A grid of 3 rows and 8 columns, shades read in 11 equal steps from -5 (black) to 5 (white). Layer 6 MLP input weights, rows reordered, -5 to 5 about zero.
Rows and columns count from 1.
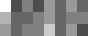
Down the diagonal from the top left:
5 -1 0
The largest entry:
5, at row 1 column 1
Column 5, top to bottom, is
1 1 3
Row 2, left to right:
2 -1 -1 0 1 -1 0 0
